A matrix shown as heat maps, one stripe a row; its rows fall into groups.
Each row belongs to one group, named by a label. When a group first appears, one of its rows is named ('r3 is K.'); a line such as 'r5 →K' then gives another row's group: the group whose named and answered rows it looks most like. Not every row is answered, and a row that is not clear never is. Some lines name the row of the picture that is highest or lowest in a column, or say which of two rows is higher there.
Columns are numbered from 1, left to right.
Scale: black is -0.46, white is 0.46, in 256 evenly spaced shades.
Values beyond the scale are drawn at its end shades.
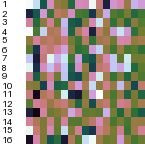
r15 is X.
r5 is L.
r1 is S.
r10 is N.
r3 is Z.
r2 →L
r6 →Z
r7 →X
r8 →X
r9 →Z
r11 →Z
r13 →L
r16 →N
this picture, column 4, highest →7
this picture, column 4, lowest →16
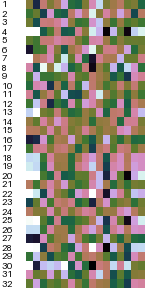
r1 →Z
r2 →N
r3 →Z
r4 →S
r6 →N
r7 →X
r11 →Z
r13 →S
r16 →L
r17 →L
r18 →S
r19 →S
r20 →S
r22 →S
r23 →L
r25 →S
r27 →L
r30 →X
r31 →Z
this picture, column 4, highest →30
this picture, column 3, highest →8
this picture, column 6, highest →30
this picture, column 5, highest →8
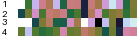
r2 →L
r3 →S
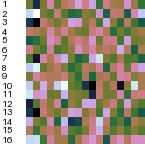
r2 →S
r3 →L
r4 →Z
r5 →N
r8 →S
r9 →L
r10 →X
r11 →X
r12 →N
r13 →L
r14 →Z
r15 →Z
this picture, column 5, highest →10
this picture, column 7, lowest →14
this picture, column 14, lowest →10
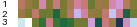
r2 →N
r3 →S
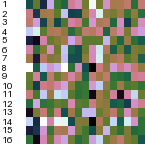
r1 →N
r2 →Z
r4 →S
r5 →L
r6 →Z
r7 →Z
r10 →Z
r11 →X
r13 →N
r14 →X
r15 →L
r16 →Z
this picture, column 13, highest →14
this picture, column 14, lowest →11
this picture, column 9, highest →13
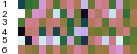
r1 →N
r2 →X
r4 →N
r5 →X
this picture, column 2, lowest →5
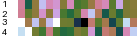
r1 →X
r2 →Z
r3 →X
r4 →S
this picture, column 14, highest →4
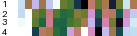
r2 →S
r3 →S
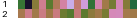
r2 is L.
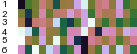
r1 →N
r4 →S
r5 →X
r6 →X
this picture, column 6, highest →5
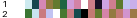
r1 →S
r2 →X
